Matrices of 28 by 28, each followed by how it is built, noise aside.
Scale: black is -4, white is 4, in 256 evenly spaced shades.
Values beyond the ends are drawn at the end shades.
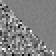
lower triangular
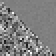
lower triangular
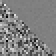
lower triangular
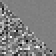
lower triangular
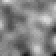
smooth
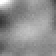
smooth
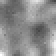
smooth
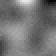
smooth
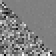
lower triangular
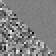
lower triangular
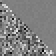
lower triangular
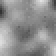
smooth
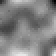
smooth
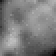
smooth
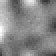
smooth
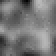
smooth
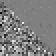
lower triangular
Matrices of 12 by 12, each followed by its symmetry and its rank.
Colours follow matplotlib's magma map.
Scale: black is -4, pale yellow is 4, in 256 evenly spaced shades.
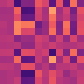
neither, rank two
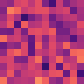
neither, full rank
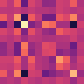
symmetric, rank two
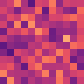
neither, full rank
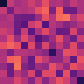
symmetric, full rank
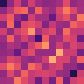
symmetric, full rank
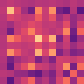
symmetric, rank two
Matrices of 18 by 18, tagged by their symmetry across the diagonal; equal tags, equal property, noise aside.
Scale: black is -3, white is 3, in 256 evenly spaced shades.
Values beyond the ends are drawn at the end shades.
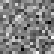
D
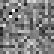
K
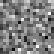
K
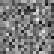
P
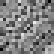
D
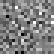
K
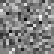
P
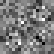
D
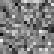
P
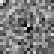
D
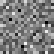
D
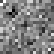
D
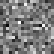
P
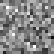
P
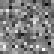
K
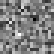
K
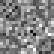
D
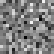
P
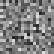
K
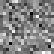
P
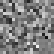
K
